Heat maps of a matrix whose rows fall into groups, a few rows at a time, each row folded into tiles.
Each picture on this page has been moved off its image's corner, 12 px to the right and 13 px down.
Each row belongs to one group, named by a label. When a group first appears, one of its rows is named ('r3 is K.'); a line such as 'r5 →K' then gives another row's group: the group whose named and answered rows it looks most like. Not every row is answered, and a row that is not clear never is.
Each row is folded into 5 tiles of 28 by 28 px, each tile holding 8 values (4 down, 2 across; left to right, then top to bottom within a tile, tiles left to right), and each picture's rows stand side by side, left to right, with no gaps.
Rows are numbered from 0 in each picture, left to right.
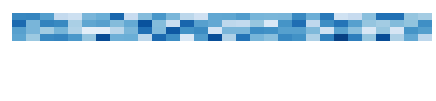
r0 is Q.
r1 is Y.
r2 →Q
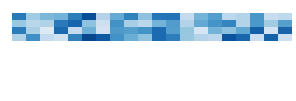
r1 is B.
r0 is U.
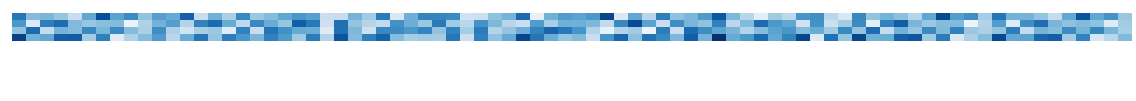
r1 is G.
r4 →G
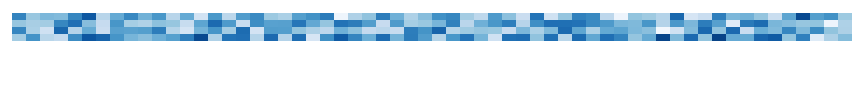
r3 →B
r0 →U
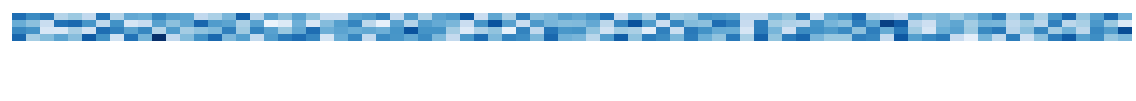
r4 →G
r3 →G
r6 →Y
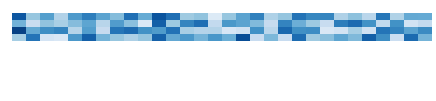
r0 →U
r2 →G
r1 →Q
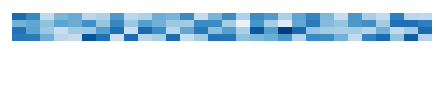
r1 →U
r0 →B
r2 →B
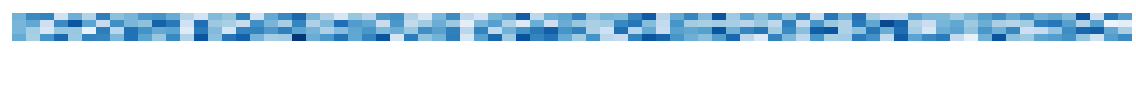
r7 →G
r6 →Y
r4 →U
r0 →G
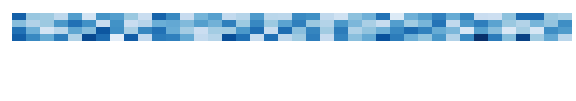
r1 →B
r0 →B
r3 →Q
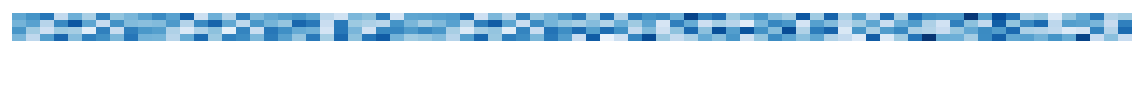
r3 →G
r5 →U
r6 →U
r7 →Q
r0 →G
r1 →G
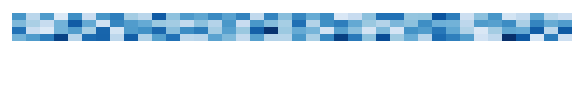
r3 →B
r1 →U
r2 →Q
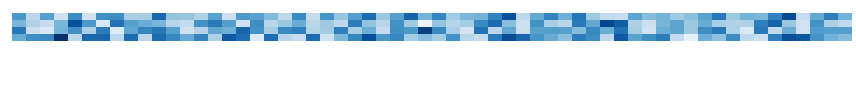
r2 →U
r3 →U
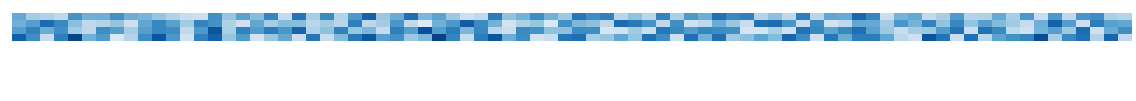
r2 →U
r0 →Y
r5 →G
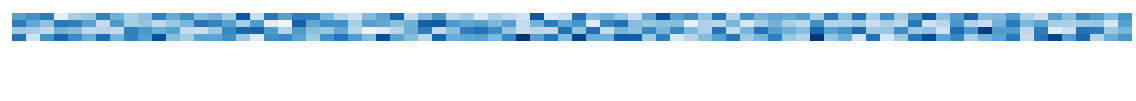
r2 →Q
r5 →U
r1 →G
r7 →Y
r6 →U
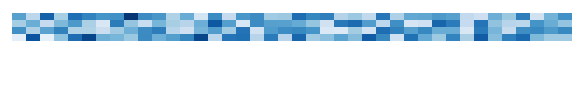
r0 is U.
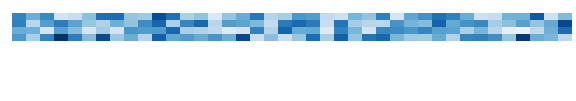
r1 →Q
